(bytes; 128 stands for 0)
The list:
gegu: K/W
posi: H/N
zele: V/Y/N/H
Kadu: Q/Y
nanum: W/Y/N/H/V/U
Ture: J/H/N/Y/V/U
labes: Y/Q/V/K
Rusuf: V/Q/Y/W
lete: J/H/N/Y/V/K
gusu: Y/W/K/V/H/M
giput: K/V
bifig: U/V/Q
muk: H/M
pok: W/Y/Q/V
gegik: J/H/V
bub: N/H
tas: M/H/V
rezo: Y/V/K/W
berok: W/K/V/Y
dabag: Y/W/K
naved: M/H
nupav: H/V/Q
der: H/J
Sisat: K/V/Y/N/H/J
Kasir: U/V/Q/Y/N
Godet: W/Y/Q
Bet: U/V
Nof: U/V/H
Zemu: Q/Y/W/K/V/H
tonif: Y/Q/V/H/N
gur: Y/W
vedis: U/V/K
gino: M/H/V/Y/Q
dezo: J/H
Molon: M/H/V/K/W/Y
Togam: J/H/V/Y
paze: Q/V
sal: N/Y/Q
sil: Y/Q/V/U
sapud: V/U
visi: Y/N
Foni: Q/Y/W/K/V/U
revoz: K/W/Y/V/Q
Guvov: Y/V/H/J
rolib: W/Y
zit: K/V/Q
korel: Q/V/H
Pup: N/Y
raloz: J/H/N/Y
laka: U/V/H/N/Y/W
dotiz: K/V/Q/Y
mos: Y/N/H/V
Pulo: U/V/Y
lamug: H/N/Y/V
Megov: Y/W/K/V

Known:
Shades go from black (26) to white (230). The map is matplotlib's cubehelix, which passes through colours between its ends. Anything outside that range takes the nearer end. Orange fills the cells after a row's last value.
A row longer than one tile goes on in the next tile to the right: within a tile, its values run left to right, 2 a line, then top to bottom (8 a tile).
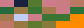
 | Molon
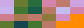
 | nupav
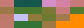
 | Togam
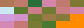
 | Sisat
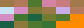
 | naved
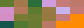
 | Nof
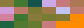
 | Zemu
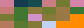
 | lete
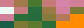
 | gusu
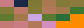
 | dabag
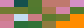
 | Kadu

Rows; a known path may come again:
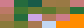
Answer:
vedis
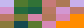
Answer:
zit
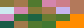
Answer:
naved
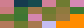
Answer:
lete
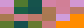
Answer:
pok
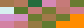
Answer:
Sisat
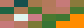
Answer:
rolib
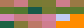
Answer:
sapud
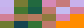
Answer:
nupav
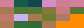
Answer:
Togam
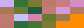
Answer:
Godet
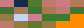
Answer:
Molon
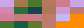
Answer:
bifig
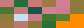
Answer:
Rusuf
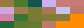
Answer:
Zemu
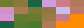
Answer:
Nof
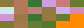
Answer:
dezo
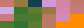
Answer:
gegik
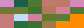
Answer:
Kadu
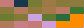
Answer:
dabag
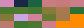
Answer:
berok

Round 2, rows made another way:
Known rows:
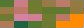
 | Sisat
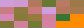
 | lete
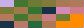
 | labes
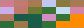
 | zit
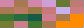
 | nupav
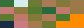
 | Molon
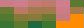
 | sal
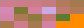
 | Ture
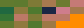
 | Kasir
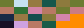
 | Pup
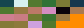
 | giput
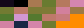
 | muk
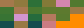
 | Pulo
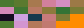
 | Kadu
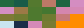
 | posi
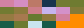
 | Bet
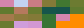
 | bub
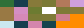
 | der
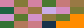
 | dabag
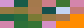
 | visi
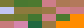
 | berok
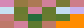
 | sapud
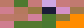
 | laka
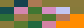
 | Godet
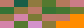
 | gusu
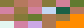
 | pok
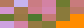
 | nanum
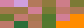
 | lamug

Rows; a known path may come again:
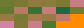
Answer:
Guvov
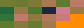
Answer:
Kasir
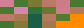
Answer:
bifig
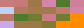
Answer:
Foni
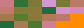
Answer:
sil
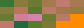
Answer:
Sisat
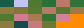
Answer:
mos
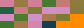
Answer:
dabag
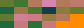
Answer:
Rusuf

